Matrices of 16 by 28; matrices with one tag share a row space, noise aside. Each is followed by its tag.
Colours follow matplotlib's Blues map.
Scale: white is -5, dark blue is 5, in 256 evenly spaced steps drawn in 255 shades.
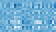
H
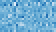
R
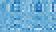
H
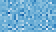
R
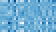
R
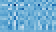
R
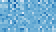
R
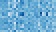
R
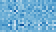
R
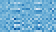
H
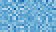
R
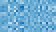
R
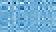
R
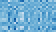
R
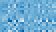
R
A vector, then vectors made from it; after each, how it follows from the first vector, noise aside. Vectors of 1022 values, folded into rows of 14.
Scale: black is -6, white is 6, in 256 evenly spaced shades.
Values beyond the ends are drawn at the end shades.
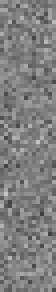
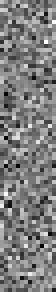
scaled up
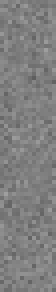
shrunk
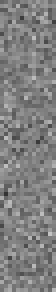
negated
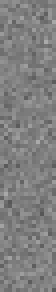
shrunk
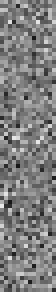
scaled up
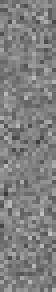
negated
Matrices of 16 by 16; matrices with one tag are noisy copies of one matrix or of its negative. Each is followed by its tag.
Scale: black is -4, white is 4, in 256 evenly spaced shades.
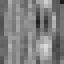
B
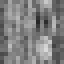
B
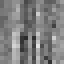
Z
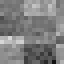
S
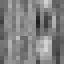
B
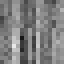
Z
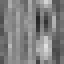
B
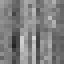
Z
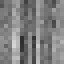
Z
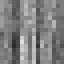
Z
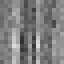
Z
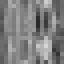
B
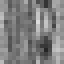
B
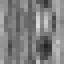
B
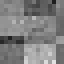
S
